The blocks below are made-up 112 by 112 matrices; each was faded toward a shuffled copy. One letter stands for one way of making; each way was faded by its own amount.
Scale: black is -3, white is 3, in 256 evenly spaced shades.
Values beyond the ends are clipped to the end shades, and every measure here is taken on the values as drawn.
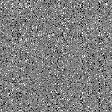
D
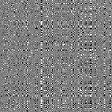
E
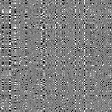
E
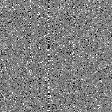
D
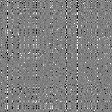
E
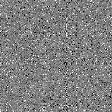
D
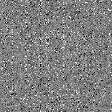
D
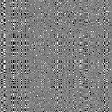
E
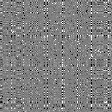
E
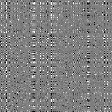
E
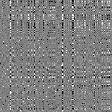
E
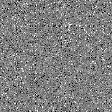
D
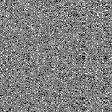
D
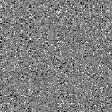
D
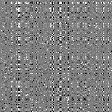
E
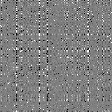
E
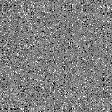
D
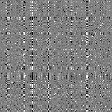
E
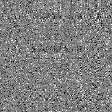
D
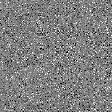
D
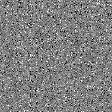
D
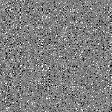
D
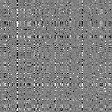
E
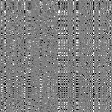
E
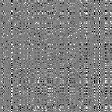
E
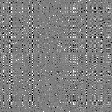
E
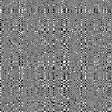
E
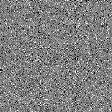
D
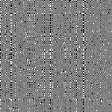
E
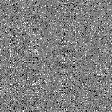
D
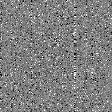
D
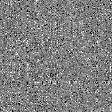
D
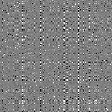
E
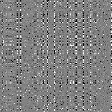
E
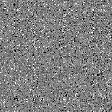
D
